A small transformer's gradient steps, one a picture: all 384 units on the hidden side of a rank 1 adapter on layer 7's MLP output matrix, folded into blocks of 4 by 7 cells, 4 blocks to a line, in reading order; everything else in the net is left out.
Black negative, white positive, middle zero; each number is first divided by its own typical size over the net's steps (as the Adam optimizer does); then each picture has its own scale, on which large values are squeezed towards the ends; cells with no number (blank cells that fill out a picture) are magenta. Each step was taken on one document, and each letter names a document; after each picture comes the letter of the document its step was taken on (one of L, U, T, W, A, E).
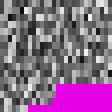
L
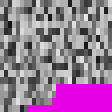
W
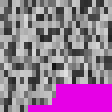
L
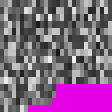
W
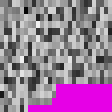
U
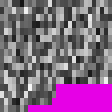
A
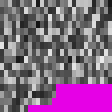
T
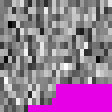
W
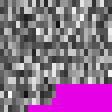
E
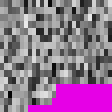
U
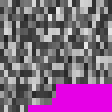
U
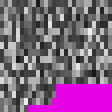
T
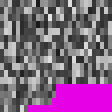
U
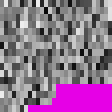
T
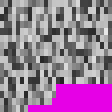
A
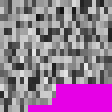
U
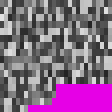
E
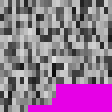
L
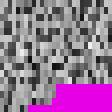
L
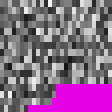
W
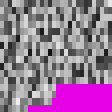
T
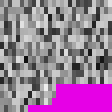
T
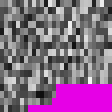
E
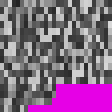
E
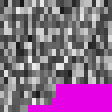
L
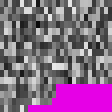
W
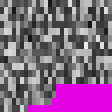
A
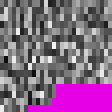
T
